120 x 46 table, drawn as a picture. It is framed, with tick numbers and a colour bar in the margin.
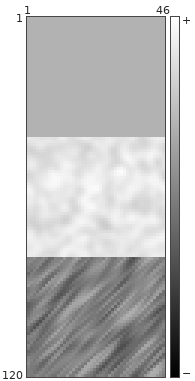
The table splits into 3 rows of 1 panel. Panel 1,1: high, flat. Panel 2,1: very high, blotchy, faint in contrast. Panel 3,1: middling, slanting up to the right.
